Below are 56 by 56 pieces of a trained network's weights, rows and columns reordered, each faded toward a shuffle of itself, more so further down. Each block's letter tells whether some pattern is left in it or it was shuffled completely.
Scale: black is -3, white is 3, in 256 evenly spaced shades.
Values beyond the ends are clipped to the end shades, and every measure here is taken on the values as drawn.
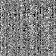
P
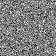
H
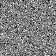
H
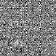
P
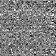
P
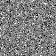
H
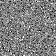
H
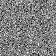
H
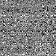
P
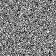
H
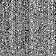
P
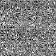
P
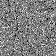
H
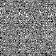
P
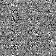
P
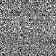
P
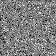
H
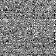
P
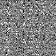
P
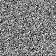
H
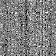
P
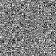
P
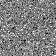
H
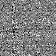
P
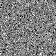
H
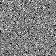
H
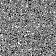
H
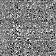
P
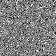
H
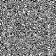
P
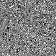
H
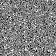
H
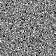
H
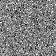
H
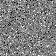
H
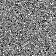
H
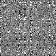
P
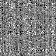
P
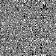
P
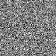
P
